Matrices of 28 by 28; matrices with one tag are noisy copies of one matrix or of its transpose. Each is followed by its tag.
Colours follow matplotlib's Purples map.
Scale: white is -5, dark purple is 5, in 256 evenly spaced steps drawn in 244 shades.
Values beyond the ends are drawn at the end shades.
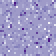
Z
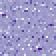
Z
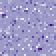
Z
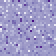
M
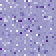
M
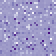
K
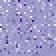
M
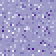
K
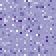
M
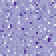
Z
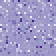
M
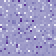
M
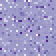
M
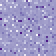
M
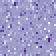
Z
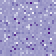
K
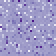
M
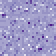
Z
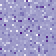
M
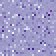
K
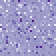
M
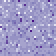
M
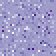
K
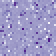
Z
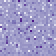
M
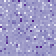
M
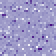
Z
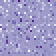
M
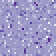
Z
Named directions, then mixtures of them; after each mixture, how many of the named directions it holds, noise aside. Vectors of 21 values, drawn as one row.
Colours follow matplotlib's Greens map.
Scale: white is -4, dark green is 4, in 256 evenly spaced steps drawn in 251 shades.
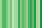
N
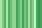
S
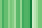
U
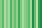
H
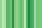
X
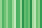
three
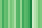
one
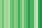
three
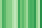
one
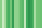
one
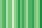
three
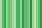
three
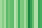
three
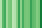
two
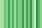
three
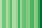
three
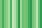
three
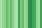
two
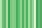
one
